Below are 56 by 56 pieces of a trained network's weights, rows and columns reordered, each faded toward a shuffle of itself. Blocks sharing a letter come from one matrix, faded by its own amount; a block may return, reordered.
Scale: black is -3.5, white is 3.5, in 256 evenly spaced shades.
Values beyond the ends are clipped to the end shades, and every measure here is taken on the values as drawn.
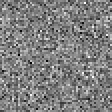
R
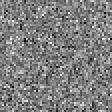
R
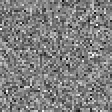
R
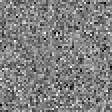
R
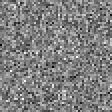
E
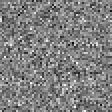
R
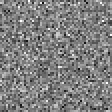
R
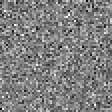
R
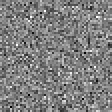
E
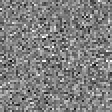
R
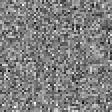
E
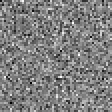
R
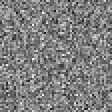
E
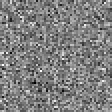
E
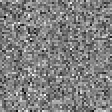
E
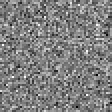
E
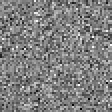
E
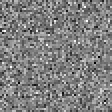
R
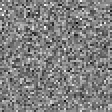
E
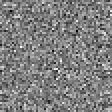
E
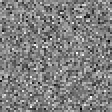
R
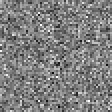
E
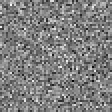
E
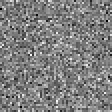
R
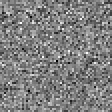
R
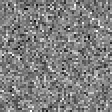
R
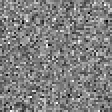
R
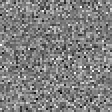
R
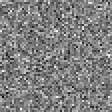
R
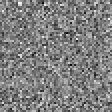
E
